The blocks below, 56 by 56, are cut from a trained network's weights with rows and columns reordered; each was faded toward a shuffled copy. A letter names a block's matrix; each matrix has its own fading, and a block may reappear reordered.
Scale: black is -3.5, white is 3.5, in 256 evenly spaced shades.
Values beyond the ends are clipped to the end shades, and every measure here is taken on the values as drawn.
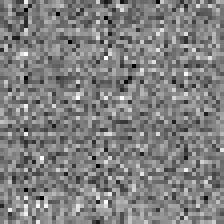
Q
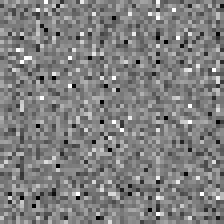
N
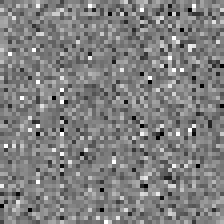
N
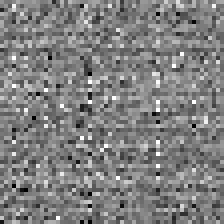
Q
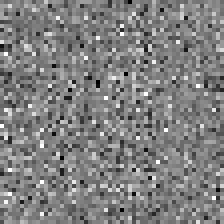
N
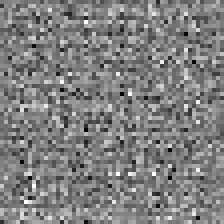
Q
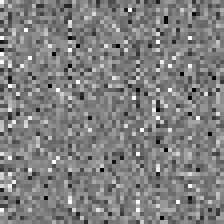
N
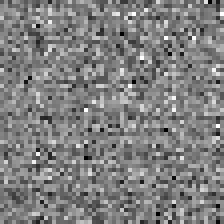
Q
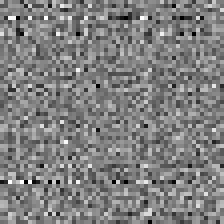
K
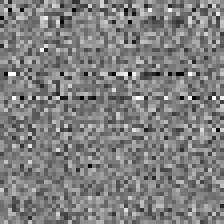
K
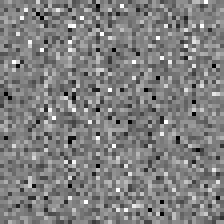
N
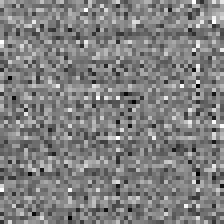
Q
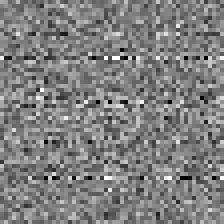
K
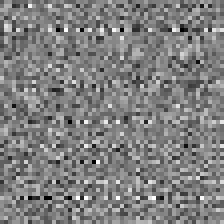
K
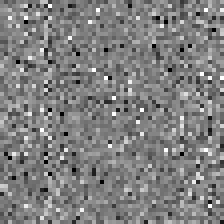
N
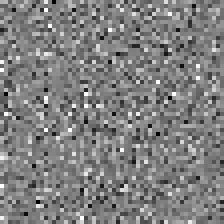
N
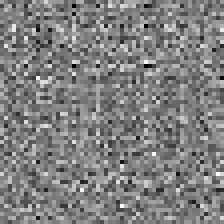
K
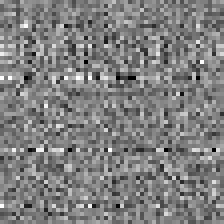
K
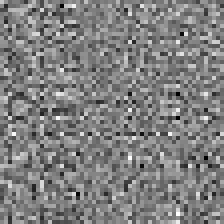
K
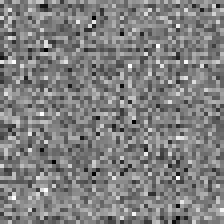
Q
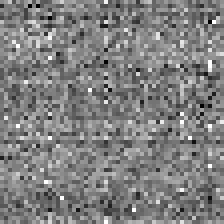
Q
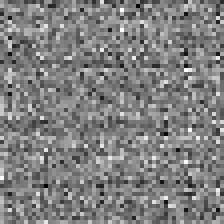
Q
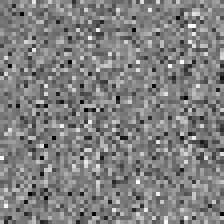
N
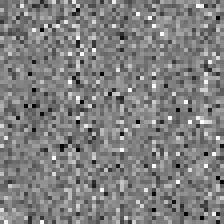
N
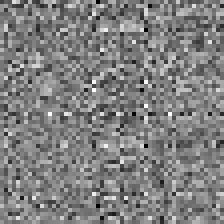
K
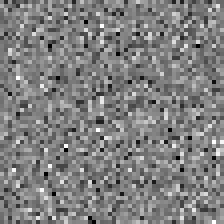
N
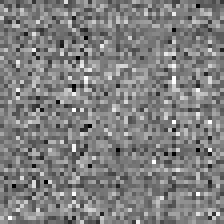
Q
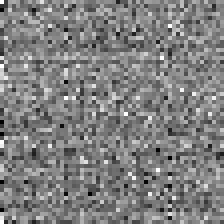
Q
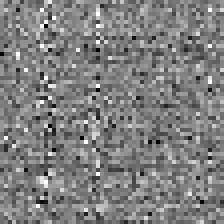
Q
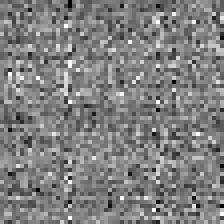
Q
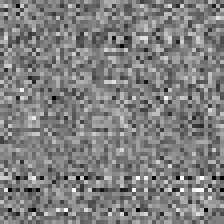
K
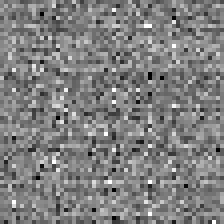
Q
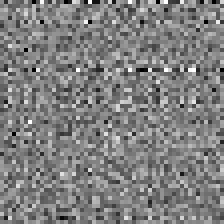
K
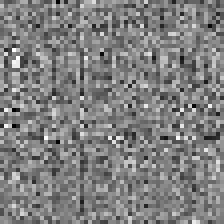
K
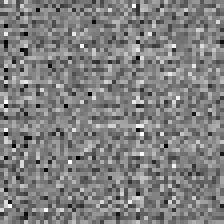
Q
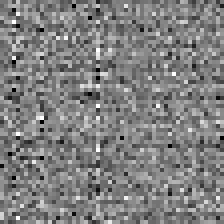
Q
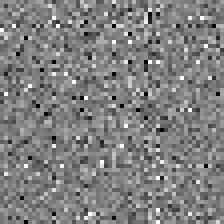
N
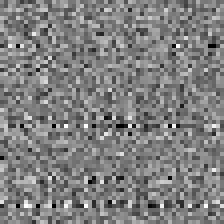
K
